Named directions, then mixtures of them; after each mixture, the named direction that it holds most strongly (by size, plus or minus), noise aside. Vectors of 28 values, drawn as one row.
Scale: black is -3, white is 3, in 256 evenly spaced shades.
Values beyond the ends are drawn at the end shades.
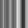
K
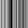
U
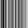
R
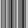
U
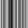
U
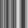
K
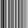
R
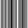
U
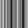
U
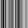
R
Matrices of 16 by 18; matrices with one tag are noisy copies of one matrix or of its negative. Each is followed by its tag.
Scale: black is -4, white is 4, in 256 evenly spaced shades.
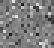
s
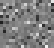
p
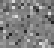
s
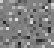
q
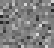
p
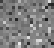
q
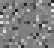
p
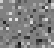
q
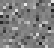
p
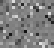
s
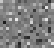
q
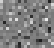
q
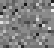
p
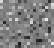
q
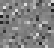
p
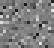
p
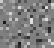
q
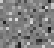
q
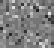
s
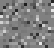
p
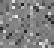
s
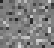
q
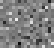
q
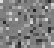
q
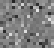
s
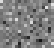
q
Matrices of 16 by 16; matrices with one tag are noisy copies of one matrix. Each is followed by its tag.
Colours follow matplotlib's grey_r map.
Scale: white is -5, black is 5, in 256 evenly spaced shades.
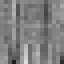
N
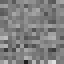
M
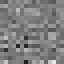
M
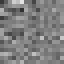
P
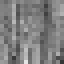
N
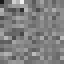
P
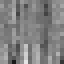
N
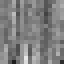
N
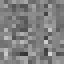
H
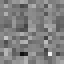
H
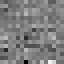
M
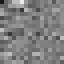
P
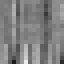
N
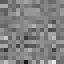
M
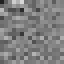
P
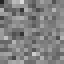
P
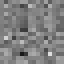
H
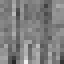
N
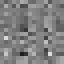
H
